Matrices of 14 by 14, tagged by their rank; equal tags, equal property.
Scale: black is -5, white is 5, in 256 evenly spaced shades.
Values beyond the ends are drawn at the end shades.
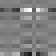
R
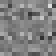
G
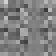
G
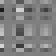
R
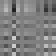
R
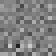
G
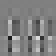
R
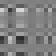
R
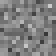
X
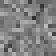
X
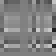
R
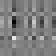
R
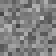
X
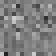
G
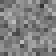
X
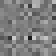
G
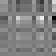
R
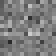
G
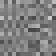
G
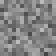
X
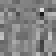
G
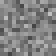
X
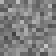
X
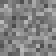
X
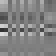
R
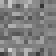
G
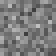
X
